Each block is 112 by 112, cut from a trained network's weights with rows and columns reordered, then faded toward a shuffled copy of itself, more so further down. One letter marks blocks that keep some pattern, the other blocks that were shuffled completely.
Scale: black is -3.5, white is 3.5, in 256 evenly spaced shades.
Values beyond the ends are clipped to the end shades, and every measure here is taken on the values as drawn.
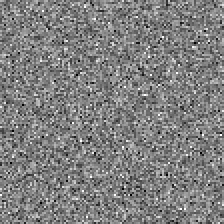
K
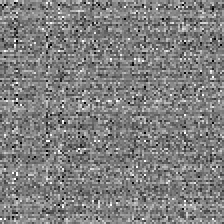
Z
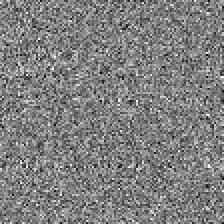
Z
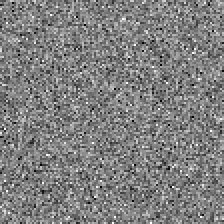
K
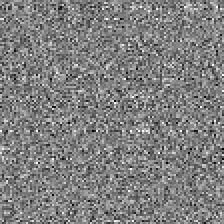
Z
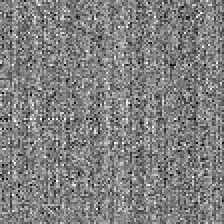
Z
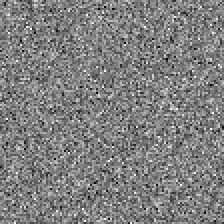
K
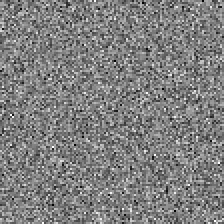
K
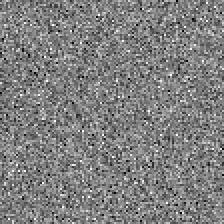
K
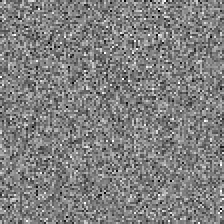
Z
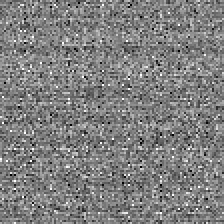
Z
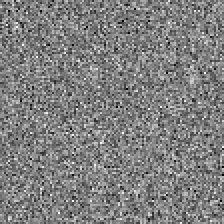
Z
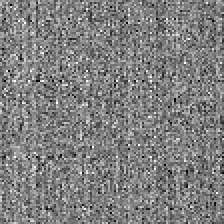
Z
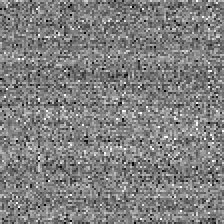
Z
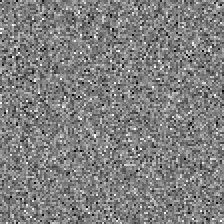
K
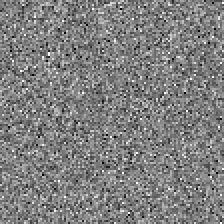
K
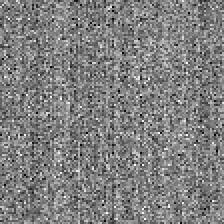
Z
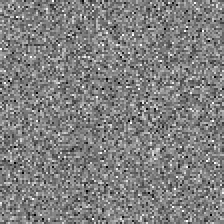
K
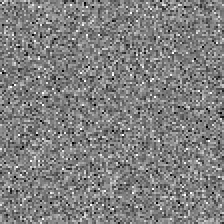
K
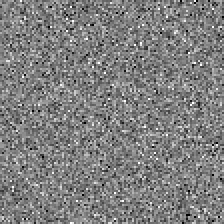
K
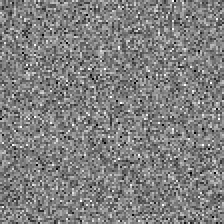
K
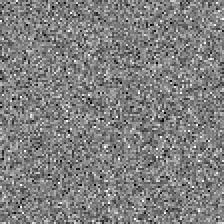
K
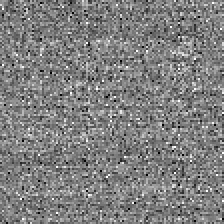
Z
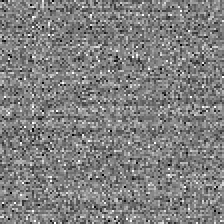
Z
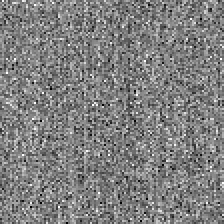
Z
